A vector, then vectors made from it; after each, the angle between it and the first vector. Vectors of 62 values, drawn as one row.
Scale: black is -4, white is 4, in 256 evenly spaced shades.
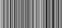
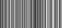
nearly opposite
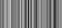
orthogonal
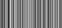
partly opposed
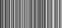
nearly opposite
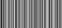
partly opposed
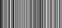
nearly opposite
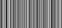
orthogonal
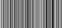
nearly parallel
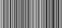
nearly parallel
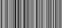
orthogonal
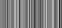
partly opposed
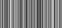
partly opposed
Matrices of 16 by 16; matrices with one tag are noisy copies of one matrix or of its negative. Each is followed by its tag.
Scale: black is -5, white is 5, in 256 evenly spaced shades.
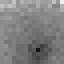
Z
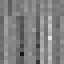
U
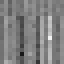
U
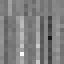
U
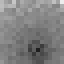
Z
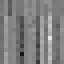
U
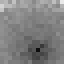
Z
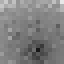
Z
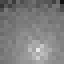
Z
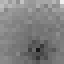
Z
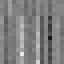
U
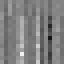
U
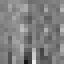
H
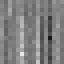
U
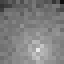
Z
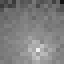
Z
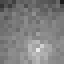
Z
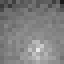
Z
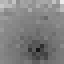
Z
